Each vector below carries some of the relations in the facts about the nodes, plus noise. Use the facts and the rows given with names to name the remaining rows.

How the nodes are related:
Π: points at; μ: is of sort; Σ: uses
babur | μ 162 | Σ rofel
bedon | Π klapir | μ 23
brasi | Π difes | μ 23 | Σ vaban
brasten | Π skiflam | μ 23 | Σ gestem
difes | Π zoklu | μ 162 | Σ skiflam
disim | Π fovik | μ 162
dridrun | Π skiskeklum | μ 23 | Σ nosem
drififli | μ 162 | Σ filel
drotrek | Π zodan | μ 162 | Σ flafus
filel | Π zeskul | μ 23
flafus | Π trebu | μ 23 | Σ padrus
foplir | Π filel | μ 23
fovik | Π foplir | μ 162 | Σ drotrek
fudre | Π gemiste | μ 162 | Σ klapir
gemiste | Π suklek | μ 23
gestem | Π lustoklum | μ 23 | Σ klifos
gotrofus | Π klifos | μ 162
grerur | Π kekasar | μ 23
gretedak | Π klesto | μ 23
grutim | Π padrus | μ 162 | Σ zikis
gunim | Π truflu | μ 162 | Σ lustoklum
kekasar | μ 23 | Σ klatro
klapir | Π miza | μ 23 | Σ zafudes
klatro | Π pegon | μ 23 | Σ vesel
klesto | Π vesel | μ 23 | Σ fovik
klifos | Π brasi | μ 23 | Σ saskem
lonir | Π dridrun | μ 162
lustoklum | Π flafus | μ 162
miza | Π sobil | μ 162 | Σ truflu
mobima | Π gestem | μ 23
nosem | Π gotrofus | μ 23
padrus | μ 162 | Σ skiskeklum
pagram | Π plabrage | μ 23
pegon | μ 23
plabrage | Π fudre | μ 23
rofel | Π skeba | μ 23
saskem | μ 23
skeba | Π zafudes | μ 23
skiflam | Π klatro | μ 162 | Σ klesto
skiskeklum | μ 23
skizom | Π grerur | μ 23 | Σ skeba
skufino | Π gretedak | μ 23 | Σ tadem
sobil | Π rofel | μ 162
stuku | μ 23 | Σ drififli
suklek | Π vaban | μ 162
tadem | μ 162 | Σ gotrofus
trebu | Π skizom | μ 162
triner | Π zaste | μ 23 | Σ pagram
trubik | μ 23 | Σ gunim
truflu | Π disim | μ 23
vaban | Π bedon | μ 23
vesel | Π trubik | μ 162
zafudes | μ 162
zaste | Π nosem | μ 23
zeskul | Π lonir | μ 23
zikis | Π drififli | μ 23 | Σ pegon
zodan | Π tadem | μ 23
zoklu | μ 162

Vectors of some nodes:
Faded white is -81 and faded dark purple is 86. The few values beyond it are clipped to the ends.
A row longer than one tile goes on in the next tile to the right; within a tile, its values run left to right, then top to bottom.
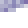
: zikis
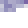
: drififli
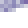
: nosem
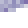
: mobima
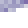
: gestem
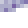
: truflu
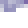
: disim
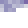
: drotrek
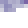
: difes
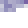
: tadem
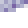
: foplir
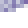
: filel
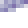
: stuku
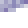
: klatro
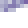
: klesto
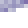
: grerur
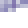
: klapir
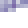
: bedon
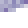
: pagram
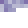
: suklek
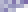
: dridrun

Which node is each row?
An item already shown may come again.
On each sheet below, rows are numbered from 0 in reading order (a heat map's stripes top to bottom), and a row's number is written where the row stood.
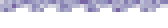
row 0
truflu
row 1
sobil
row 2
zoklu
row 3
fudre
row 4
plabrage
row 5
rofel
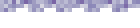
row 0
zeskul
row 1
trebu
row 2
flafus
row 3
zafudes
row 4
bedon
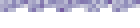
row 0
skufino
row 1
vaban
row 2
gemiste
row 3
lonir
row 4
mobima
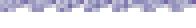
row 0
gestem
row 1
fovik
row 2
foplir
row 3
skiskeklum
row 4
klapir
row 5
skiflam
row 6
gotrofus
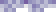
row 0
lonir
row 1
miza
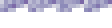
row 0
trubik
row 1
gestem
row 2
zafudes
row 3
kekasar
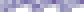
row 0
skufino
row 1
vesel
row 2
gunim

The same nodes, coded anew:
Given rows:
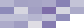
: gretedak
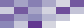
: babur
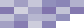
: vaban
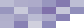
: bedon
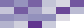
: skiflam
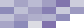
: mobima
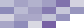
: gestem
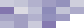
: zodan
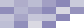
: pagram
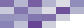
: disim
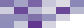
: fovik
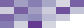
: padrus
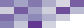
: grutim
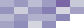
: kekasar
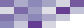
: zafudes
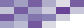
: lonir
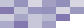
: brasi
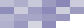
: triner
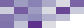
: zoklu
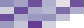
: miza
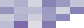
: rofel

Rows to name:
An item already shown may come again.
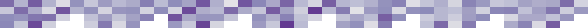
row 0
disim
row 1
skizom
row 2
miza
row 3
lustoklum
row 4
truflu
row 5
rofel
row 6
gestem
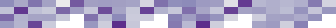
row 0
sobil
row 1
gotrofus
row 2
suklek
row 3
foplir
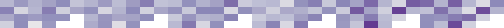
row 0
dridrun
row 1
skiskeklum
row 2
grerur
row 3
skeba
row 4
lustoklum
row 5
disim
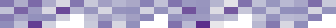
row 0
gunim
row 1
skizom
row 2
difes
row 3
grerur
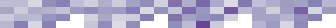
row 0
skeba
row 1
plabrage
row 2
gunim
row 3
klapir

